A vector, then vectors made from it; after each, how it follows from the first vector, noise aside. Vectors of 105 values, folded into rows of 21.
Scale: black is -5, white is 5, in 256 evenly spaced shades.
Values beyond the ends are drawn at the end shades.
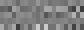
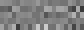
copied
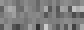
sign-scrambled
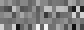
scaled up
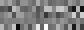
scaled up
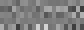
copied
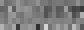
sign-scrambled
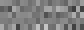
copied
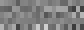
copied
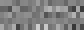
copied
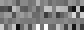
scaled up
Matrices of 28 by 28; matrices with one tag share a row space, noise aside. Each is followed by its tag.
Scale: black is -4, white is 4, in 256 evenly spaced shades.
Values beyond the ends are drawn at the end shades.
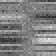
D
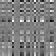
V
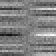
D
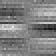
D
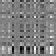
V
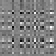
V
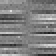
D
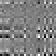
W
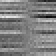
D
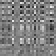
V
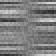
D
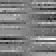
D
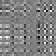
W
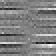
D
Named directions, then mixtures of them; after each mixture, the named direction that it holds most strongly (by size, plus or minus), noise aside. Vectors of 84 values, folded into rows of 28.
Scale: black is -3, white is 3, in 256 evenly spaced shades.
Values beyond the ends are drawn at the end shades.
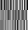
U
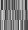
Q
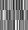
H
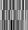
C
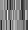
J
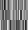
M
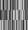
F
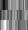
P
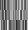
M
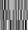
M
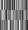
Q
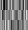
C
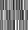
H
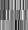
H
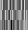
C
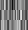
M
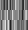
J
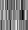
J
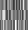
H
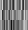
C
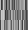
Q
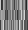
Q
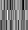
J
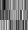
M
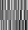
M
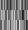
J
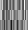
C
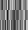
J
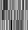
C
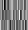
M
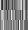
Q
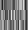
Q
